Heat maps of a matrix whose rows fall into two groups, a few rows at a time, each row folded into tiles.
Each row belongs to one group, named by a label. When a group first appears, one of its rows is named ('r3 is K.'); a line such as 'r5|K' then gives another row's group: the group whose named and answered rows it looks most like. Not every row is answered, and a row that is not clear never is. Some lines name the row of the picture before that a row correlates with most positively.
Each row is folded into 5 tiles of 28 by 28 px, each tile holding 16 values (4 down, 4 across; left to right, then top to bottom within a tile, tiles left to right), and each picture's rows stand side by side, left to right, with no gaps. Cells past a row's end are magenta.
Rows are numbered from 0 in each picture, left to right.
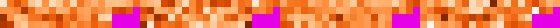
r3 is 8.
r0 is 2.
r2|2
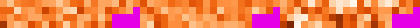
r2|2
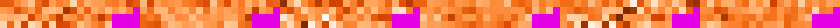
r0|2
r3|8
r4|2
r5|8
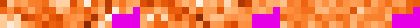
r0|8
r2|2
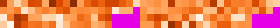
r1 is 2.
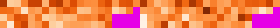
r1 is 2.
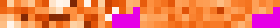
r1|8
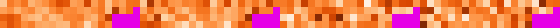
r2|8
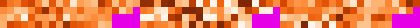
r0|8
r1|8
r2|2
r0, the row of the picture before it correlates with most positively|2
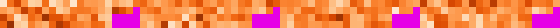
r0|2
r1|2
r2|8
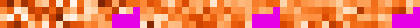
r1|2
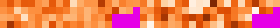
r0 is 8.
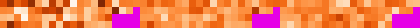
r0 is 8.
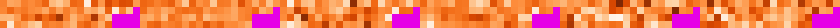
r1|8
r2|8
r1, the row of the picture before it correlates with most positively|0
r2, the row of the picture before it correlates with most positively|2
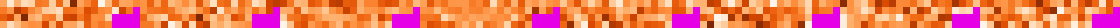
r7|2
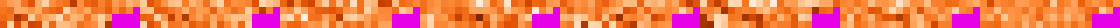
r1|2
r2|8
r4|2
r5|2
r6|8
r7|8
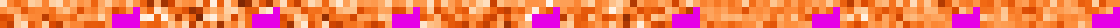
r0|2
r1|8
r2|2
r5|8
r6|8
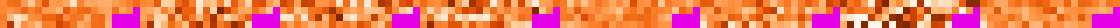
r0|2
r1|2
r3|8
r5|2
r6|2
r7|2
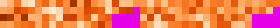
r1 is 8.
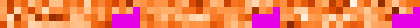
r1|8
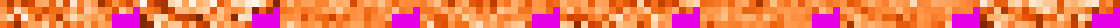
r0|8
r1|2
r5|8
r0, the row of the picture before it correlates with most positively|2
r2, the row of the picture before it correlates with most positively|0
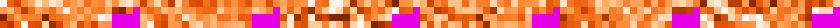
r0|2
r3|2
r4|2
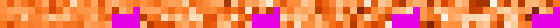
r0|8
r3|8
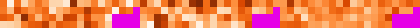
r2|8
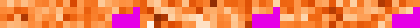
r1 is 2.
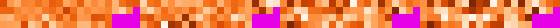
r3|8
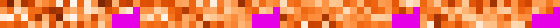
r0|8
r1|8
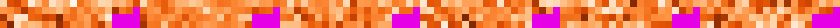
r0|2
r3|2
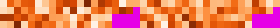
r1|2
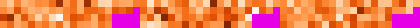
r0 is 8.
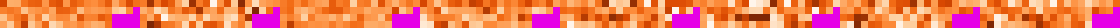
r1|8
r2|8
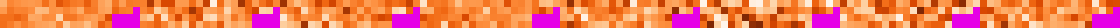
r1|8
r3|2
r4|8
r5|2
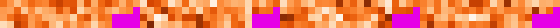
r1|2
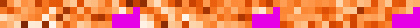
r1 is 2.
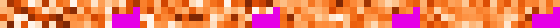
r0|2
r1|8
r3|8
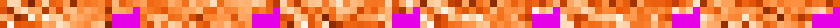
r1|2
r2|2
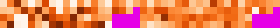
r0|2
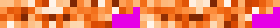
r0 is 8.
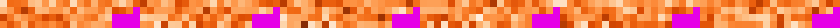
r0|2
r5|8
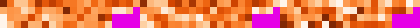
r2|2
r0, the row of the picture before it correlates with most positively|2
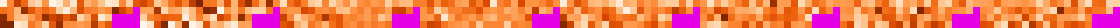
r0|2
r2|2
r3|8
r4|2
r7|2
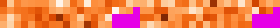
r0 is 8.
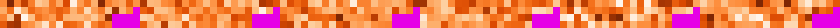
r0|8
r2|2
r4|8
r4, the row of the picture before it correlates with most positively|0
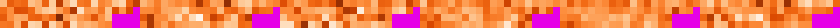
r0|2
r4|8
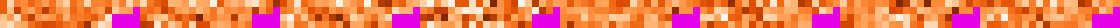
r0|8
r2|8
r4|8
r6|8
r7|8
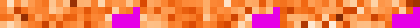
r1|8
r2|2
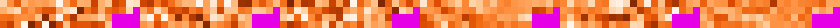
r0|2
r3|2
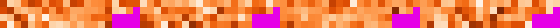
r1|2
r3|2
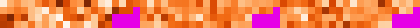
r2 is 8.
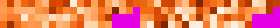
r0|8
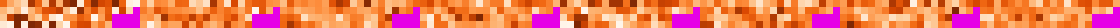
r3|8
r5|2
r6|8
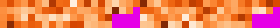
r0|8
